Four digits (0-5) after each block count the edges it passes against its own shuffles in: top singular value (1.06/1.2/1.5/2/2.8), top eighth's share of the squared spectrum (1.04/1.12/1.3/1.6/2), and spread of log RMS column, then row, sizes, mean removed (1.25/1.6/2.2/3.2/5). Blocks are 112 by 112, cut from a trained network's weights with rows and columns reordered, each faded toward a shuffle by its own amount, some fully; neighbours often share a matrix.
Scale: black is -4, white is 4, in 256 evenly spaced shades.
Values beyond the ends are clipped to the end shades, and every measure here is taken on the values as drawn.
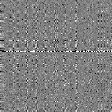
5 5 3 3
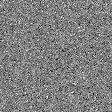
1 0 0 0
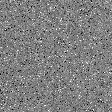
0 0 0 0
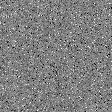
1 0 0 0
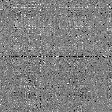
4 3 2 2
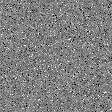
0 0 0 0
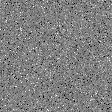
0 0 0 0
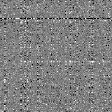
4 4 3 2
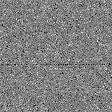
2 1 0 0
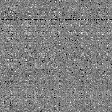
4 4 2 2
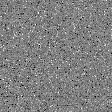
0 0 0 0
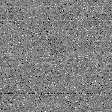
3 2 1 1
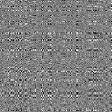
5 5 4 4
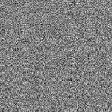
4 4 2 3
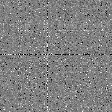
3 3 2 1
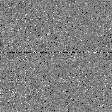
3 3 1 1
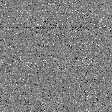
2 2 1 1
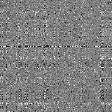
4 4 3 2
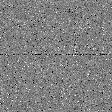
3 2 1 1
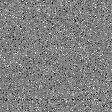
1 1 0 0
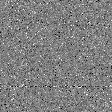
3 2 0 1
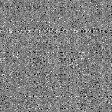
3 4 1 3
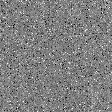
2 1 0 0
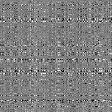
4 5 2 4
